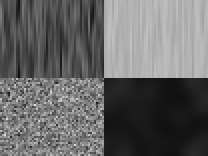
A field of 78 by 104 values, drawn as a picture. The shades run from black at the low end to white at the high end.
The table splits into 2 rows of 2 panels. Panel 1,1: low, streaked downward. Panel 1,2: high, streaked downward, faint in contrast. Panel 2,1: middling, fine-grained, strong in contrast. Panel 2,2: very low, smooth, faint in contrast.
